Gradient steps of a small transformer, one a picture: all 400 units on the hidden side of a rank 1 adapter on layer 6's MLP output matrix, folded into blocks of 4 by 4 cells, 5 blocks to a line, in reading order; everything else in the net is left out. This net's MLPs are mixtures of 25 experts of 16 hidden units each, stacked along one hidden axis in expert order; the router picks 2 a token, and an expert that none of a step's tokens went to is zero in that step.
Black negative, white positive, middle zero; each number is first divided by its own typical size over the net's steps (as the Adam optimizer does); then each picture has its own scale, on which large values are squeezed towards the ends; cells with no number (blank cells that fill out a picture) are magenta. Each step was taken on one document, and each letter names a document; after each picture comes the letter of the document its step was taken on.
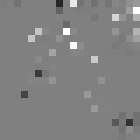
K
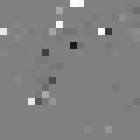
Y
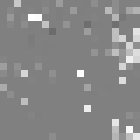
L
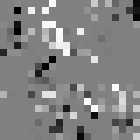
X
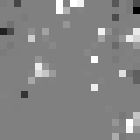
K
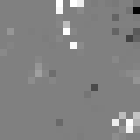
K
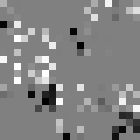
X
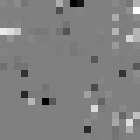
K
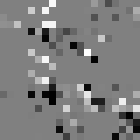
X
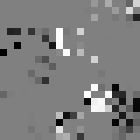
X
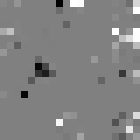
K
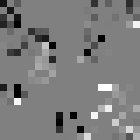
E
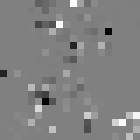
Y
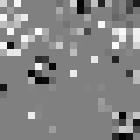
E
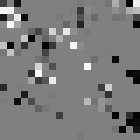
E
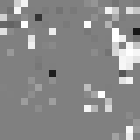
L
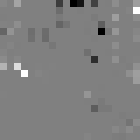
K
